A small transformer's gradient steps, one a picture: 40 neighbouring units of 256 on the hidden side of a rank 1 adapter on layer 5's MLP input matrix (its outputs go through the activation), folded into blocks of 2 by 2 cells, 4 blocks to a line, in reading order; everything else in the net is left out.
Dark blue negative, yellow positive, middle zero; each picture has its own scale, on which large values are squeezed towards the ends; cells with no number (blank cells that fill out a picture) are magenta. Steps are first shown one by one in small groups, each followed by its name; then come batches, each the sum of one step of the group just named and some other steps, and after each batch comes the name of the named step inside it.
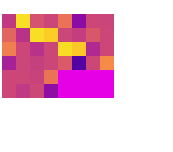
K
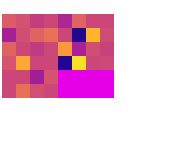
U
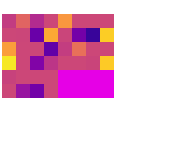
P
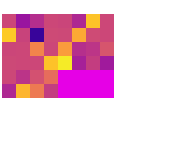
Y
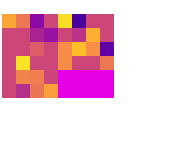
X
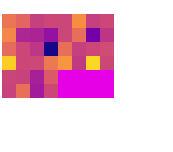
Y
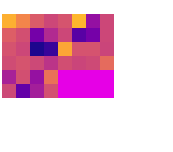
X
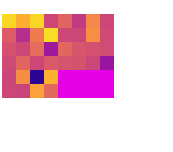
X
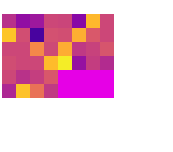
Y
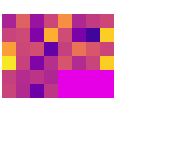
P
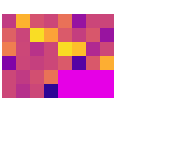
K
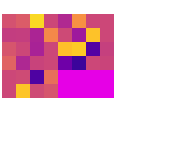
X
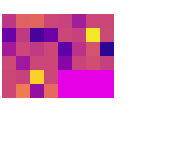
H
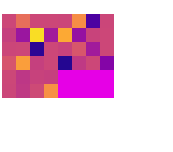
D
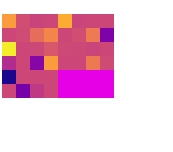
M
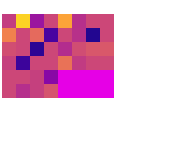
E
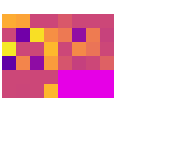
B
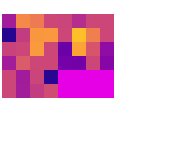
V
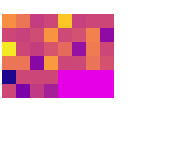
M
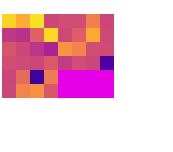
V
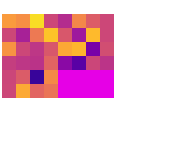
B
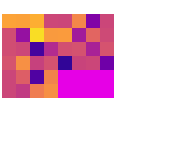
D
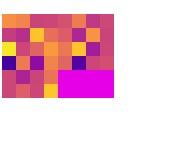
B
